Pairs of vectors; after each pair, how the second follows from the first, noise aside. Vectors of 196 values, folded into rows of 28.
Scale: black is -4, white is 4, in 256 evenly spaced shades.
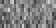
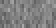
shrunk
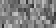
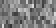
negated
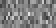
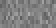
shrunk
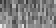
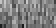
negated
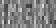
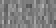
shrunk
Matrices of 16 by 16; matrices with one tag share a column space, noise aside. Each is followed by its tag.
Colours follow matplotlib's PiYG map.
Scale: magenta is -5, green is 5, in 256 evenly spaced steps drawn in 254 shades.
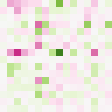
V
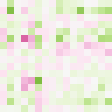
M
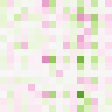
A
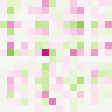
V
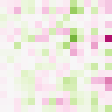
M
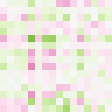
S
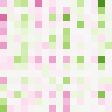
A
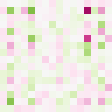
M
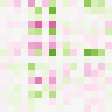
V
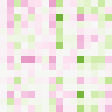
A
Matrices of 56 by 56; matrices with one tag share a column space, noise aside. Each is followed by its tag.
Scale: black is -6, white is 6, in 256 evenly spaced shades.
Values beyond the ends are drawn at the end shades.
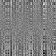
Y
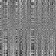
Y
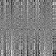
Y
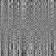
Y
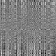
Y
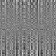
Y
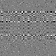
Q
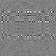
Q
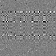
Q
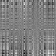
Y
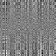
Y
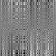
Y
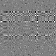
Q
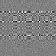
Q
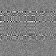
Q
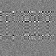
Q
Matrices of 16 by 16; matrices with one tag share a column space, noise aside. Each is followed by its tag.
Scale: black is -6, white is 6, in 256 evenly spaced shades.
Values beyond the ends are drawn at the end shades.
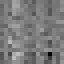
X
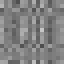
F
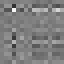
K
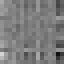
X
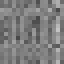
F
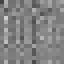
F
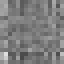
X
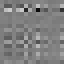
K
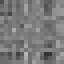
X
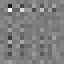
K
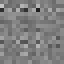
K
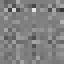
K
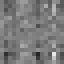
X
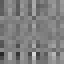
X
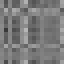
F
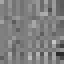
X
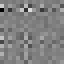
K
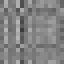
F
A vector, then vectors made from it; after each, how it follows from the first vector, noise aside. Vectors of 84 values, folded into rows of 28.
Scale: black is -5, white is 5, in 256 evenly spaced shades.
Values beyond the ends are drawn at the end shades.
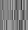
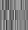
reversed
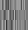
reversed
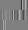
partly zeroed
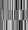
scaled up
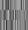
reversed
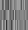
reversed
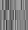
reversed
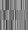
reversed
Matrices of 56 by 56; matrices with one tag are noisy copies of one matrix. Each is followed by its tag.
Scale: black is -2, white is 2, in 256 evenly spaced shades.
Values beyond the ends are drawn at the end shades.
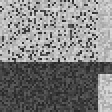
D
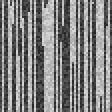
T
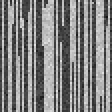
T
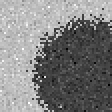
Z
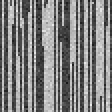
T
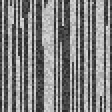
T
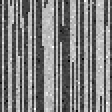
T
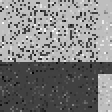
D
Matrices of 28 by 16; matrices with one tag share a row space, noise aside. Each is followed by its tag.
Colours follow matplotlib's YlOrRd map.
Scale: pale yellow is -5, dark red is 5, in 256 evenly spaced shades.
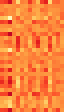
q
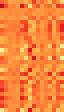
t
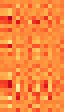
q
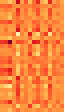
q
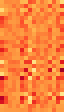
t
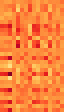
q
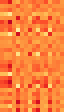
q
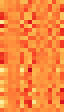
t
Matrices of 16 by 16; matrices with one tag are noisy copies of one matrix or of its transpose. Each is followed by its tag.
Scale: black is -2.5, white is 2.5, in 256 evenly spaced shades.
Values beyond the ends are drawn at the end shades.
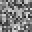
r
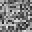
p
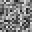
p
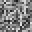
p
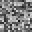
r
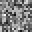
r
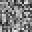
r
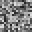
r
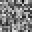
r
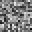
r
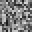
r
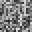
p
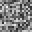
p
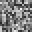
r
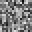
r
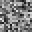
r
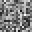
p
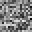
p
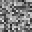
r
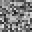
r
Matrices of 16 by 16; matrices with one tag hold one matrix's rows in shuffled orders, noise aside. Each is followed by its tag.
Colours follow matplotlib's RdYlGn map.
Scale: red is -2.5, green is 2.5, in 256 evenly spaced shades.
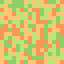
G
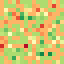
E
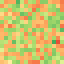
G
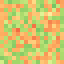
E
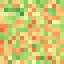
E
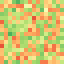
E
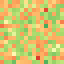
G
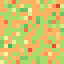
E
